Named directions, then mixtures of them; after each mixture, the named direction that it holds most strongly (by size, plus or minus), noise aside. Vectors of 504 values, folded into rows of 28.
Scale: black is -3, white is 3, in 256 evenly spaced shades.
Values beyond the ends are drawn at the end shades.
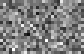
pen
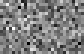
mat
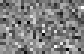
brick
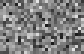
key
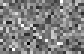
pen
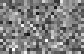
pen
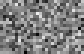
key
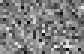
brick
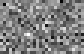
pen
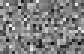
mat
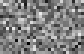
mat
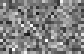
pen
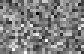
pen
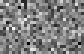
mat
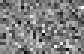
brick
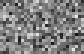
key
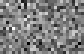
mat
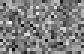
pen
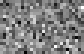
brick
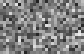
key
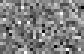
brick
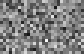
pen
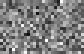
pen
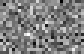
pen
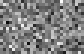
mat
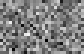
pen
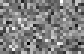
mat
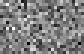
mat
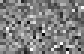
brick
